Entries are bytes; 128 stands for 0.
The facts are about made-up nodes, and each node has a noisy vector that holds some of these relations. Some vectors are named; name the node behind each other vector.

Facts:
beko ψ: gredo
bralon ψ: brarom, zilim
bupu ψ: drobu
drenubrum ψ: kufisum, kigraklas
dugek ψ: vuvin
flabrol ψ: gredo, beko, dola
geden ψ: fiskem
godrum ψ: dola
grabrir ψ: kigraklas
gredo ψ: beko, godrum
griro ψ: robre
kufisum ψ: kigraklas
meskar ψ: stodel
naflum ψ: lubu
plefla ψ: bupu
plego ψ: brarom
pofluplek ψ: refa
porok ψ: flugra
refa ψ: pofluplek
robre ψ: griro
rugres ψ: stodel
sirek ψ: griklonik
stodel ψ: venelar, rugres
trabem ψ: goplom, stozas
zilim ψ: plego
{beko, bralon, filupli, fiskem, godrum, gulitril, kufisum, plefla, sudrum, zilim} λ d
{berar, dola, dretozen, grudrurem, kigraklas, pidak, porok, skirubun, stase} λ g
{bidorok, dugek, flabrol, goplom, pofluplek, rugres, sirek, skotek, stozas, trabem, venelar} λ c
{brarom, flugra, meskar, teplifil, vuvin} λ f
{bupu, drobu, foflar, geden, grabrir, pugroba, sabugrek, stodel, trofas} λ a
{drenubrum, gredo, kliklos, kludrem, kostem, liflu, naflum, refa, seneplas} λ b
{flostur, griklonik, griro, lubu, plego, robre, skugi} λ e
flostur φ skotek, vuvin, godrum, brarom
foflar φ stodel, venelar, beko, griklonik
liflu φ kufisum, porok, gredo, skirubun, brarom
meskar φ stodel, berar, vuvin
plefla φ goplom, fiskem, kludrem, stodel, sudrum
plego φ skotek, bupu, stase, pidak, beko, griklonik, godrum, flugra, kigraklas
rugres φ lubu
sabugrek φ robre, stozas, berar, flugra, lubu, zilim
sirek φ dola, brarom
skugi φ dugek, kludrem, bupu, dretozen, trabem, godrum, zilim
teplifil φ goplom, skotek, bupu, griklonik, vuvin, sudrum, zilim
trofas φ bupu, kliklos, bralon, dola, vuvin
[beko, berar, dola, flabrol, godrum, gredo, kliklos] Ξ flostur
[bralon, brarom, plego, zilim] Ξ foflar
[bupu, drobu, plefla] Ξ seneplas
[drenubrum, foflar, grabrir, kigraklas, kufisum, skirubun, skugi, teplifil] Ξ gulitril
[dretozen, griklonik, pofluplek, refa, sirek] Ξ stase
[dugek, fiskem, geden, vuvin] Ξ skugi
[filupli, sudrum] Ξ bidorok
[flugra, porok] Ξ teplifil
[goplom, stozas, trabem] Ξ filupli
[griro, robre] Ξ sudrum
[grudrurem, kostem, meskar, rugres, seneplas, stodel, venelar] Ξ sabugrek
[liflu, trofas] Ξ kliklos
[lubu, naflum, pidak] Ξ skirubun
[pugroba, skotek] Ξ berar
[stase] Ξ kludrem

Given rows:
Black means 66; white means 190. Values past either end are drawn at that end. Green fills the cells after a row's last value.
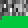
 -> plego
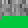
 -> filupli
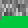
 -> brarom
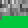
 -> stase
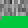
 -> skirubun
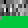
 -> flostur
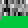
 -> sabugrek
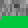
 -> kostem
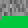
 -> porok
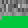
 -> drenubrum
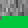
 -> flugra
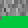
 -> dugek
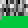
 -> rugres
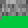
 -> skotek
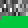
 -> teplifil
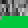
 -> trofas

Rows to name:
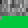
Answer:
bupu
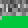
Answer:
kufisum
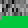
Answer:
plefla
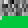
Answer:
stodel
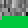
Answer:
berar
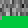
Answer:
beko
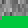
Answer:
vuvin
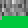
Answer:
kliklos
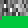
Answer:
skugi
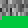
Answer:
gredo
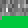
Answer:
kigraklas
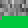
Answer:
kludrem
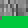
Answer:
griklonik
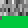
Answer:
lubu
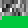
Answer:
foflar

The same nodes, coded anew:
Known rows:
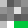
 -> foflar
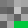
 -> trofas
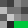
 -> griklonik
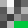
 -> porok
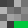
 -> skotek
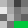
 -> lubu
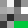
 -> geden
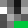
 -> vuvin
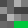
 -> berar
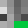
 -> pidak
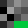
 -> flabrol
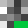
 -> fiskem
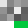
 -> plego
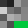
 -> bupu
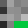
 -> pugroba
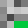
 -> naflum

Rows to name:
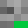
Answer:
rugres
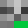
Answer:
flostur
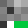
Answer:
meskar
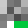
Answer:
teplifil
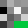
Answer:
liflu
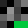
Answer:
dola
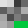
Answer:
gulitril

